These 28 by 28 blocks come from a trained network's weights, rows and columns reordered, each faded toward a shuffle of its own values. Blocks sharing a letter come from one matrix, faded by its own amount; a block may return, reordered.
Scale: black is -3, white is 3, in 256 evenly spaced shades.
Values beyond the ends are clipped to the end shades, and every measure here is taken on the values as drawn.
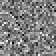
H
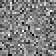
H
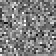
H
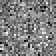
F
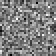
H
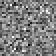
H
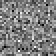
H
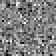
F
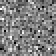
F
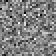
H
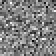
H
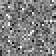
F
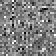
F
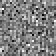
F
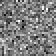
H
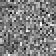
H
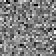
F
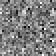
F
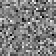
H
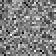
H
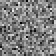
H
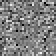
F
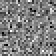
F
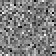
F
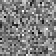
H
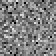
F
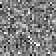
F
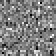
F
